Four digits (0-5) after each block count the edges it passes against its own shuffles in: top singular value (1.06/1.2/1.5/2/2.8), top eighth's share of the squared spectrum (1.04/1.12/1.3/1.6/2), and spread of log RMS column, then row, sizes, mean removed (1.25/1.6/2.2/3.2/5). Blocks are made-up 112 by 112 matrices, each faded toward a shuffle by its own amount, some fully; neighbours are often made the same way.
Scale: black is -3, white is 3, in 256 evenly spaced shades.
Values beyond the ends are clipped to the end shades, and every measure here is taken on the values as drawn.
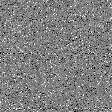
3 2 0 1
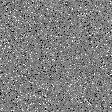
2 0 0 0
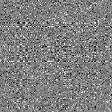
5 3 2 3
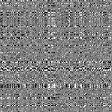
5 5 3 4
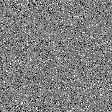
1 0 0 2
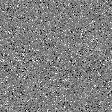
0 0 0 1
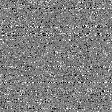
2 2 0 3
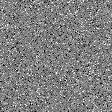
1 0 0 0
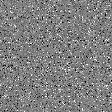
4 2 1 2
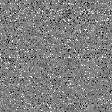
4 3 1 2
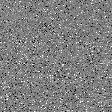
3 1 0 1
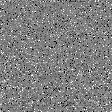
3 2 0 1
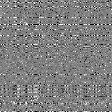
5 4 2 4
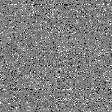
4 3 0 2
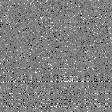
4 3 0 2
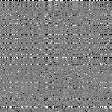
5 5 2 4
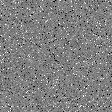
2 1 0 0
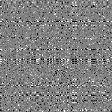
5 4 2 3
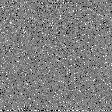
3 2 0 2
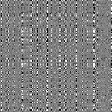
5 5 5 4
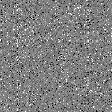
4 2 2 0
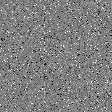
2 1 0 0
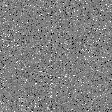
2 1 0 0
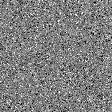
2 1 0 0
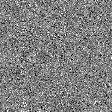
3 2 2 1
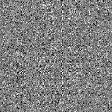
4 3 3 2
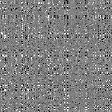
5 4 3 3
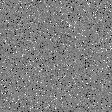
0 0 0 0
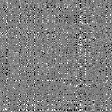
5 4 3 3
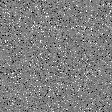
2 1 0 0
